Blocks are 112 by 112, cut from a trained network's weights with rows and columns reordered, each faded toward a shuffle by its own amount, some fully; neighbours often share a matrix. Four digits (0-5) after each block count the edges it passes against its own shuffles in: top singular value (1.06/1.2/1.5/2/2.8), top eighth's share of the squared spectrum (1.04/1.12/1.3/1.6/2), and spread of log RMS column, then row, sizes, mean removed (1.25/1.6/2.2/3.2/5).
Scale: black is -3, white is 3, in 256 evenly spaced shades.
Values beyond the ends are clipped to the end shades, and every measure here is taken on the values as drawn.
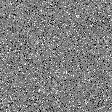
0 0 0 0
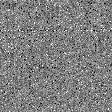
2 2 0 1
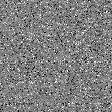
3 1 0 1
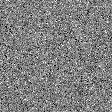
0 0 0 0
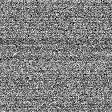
3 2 0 0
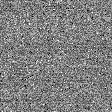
1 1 0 0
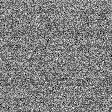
1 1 0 0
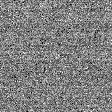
2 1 0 0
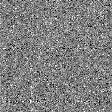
2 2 0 2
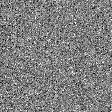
1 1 0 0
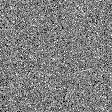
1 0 0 0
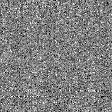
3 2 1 2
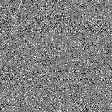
3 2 0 2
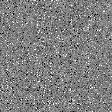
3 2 2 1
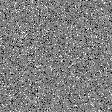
1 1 0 0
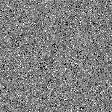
1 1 1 0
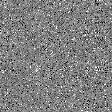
2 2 1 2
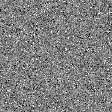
2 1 1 0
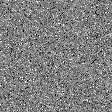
0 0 0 0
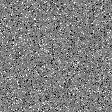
1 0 0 0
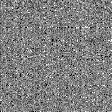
3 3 1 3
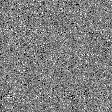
1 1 0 1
